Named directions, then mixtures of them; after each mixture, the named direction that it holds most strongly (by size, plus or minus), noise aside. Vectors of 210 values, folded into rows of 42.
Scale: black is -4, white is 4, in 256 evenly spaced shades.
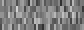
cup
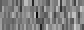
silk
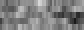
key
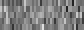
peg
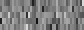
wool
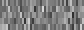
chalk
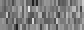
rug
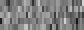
wool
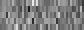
rug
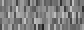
cup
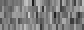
silk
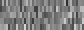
chalk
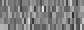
chalk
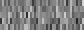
wool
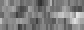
key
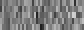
silk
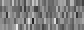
rug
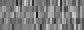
silk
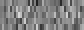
cup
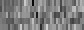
silk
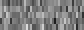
peg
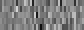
silk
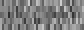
cup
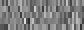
chalk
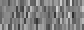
cup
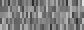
chalk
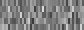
chalk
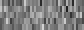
peg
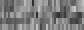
key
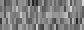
cup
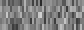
peg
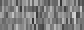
silk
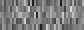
cup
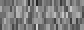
cup
